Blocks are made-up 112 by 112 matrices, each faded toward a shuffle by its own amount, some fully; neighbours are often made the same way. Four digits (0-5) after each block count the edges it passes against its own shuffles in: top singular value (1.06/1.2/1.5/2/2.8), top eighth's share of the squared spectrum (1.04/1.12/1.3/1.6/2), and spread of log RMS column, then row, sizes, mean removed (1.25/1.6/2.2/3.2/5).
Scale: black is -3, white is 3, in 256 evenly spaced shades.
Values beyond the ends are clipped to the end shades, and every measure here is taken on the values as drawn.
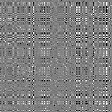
5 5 4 4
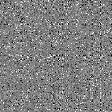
4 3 2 1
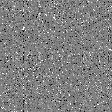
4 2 1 1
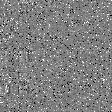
3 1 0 0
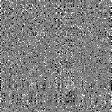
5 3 3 2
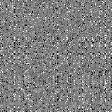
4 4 3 2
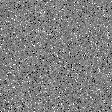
2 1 0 0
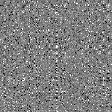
4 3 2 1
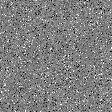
2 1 0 0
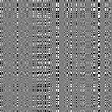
5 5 5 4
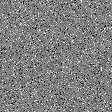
1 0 0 0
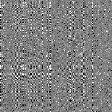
5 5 4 3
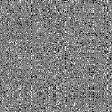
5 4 3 2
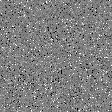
2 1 0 0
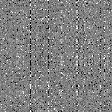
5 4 3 2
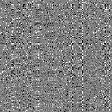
5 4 3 2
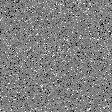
0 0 0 0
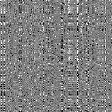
5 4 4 2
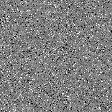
3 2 1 0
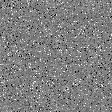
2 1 0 0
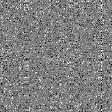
4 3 2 1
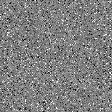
3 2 1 0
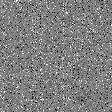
2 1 1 0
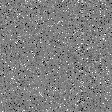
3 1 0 0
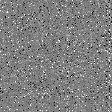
3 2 1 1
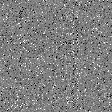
3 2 1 1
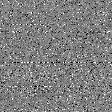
2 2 0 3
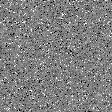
0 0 0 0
